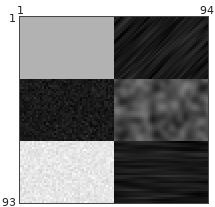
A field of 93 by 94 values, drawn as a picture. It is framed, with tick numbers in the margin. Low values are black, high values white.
The table splits into 3 rows of 2 panels. Panel 1,1: high, flat. Panel 1,2: very low, slanting up to the right, faint in contrast. Panel 2,1: very low, fine-grained, faint in contrast. Panel 2,2: low, blotchy. Panel 3,1: very high, fine-grained, faint in contrast. Panel 3,2: very low, streaked across, faint in contrast.
